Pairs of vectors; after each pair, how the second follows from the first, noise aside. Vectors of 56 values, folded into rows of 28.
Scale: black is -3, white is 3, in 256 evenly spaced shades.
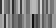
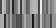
copied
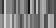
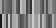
wrapped around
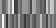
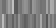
shrunk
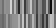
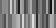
copied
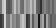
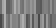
shrunk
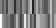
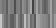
shrunk
